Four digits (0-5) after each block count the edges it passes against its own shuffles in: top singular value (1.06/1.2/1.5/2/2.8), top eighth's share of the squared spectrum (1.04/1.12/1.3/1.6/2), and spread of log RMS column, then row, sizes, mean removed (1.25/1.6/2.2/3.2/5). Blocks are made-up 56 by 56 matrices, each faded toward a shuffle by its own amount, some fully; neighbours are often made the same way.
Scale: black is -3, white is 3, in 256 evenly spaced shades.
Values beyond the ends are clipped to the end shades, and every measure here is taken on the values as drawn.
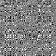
4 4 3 2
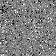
2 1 0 0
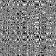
4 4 2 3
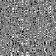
4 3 2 1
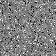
1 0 0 0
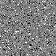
2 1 0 0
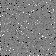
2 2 0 0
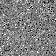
2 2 0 0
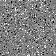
0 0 1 0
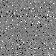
2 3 0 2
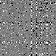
3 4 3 2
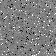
0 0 0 0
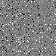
3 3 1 1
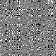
4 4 3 3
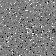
2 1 1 0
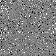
3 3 1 1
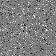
1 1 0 0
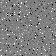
0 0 0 0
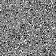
2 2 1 0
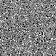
2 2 0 0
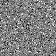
2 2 0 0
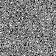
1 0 0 0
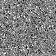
2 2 0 0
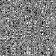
3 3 2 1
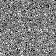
2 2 0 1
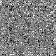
3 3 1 2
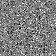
1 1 0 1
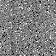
2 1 0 0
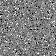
0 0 0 0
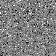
0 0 0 0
